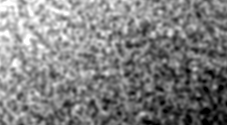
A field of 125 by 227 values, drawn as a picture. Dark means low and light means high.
Odd rows or columns: none. Ninth with the highest average: top left. Slope: up to the top left. Stripes: none. Grain: blotchy.
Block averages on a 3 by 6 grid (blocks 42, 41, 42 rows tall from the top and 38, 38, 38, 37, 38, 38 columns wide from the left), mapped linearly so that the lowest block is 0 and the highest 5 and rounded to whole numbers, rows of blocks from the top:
5 4 4 3 3 2 / 4 3 3 2 1 1 / 3 2 2 1 1 0
